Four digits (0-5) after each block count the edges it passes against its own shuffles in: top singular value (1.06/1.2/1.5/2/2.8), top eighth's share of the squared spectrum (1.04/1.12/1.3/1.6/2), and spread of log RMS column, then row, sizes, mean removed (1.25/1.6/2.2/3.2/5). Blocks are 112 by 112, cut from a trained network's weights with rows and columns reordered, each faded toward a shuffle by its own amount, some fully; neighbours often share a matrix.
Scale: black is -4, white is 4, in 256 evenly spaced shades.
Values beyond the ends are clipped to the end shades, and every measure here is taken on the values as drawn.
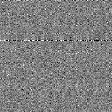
4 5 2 3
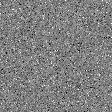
0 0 0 0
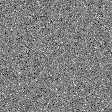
0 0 0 0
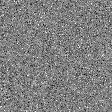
0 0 0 0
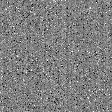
2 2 0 1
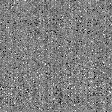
2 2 0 2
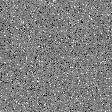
0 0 0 0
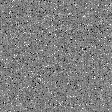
1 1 0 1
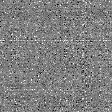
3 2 2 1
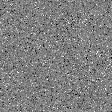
0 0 0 0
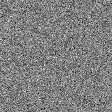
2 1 0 0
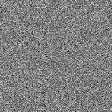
3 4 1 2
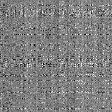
3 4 1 4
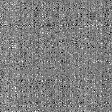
3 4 1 3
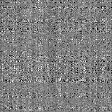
3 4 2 4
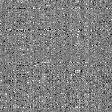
3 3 1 3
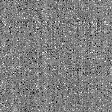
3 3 0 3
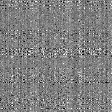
4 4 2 4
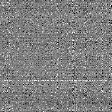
3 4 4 2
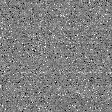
2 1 1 0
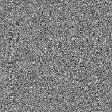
3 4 2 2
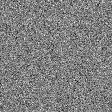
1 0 0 0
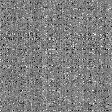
3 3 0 3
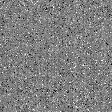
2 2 0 1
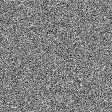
1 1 0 0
